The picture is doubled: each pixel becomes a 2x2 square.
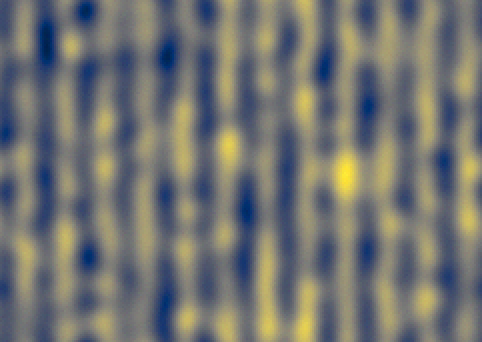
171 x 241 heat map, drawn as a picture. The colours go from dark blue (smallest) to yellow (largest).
The ninth with the highest average is the middle right. The histogram is bell-shaped. Stripes running up and down repeat 12 times from left to right.
